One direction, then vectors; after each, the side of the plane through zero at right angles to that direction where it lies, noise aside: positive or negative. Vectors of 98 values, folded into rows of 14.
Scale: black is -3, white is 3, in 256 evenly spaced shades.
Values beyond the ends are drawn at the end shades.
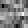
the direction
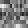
negative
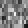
negative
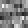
negative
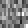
positive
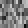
negative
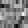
positive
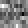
negative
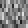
positive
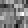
positive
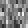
positive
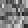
negative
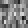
positive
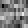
positive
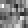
negative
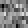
positive
